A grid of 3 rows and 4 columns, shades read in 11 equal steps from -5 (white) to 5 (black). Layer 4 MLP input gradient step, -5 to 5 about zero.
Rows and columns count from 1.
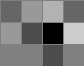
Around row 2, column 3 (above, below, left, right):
-2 2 2 -3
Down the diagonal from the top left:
1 2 2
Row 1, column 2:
-1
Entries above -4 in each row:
4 4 4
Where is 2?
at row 2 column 2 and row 3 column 3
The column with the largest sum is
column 3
